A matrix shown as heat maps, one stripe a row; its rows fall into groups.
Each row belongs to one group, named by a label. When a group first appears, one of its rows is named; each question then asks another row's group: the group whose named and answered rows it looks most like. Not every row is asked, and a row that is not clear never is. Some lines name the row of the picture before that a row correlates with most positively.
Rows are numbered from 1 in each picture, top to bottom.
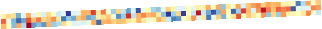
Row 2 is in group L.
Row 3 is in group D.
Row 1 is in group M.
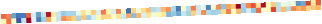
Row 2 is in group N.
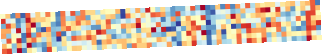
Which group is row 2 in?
L
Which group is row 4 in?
D
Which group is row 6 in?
M
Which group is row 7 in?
D
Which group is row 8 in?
D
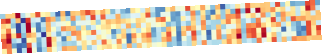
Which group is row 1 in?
M
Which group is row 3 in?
D
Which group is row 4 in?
N
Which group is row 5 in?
M
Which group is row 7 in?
D
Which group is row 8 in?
N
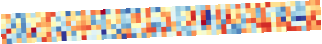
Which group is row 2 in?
D
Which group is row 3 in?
D
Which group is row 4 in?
M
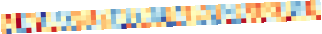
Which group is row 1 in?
M
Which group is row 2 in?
M
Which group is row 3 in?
M
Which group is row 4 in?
L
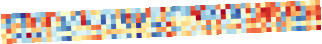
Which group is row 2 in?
L
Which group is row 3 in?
L
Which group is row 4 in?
M
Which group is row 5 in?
D
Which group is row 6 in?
M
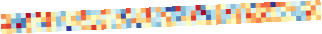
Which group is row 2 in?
N
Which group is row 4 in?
M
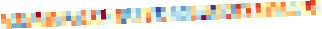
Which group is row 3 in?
N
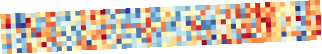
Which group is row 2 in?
M
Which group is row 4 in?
L
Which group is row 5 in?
L
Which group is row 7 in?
L
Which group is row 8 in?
M
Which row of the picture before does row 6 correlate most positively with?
2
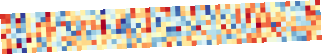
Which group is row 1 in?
D
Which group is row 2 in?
D
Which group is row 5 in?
L
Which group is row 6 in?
N
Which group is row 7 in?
M
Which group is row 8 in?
D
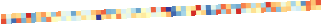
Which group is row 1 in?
L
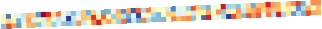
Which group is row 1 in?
L
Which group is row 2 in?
M
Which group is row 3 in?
M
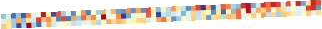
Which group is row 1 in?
L
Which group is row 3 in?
D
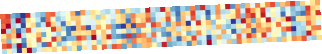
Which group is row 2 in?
D
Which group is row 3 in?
D
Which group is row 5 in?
M
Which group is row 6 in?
L
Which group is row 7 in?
D
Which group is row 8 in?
N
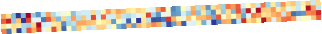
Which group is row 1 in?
D
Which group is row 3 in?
M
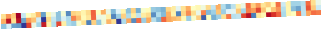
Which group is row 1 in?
M
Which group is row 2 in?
M
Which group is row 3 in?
L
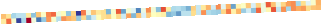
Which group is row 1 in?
N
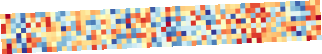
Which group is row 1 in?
M
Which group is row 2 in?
D
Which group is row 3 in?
L
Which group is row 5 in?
N
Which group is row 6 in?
L
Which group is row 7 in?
M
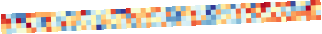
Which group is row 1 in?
L
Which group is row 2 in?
D
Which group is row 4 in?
L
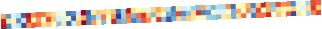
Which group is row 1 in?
L
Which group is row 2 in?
L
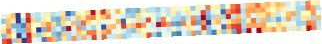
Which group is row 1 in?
M
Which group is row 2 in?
M
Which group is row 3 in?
N
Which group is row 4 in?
D
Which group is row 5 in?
M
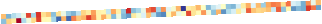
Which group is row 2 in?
M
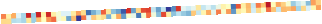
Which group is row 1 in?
L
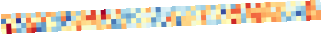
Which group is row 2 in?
M
